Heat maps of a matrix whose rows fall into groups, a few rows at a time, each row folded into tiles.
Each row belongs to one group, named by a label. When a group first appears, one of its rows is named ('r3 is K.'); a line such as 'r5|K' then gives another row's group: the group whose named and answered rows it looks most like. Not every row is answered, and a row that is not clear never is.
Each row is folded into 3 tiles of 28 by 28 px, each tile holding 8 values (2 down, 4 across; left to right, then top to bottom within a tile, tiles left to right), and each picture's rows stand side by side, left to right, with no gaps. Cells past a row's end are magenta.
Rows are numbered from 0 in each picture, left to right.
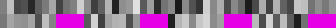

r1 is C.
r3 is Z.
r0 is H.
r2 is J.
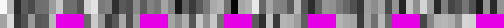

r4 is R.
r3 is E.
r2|R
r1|H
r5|H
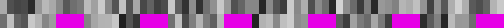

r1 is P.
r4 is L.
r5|E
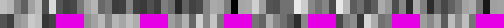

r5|R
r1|H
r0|P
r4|H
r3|Z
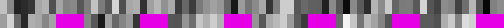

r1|L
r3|P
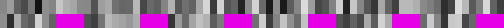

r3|C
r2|P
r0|L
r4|E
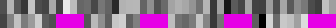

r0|L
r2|P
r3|E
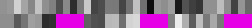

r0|P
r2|R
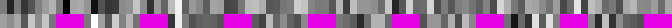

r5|H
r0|R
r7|Z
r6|E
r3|Z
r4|E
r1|R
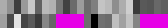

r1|E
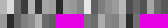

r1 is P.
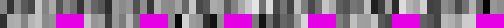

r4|L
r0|J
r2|Z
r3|E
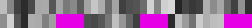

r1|L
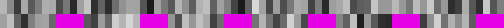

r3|H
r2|P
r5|H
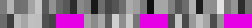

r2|C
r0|P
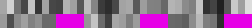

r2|L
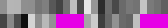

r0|E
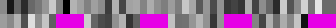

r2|P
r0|R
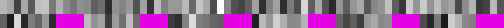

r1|R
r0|Z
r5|E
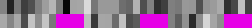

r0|R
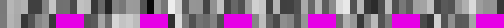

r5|Z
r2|H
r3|H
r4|H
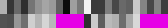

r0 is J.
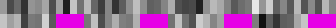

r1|C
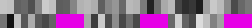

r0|Z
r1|Z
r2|C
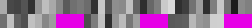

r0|C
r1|E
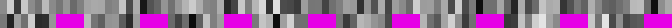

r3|H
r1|P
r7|Z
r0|Z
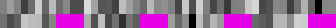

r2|E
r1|Z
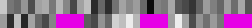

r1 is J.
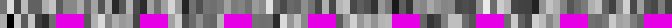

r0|Z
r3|E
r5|L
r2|C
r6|C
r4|H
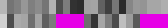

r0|P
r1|L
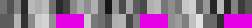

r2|P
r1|L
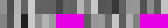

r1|H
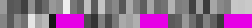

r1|E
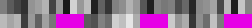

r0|R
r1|J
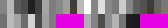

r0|H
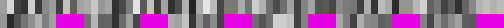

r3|P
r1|H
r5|L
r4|L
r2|R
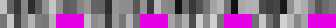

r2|R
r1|R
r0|C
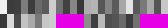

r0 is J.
